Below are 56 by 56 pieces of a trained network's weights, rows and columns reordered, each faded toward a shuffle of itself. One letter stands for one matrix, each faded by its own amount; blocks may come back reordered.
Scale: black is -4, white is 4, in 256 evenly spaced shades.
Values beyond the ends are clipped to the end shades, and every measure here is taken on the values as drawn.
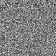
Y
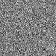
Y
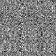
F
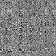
F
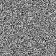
Y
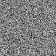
Y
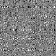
F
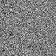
Y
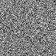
Y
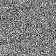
Y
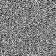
Y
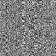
F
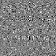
F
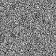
Y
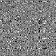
F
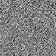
Y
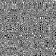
F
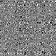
F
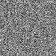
Y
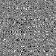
F
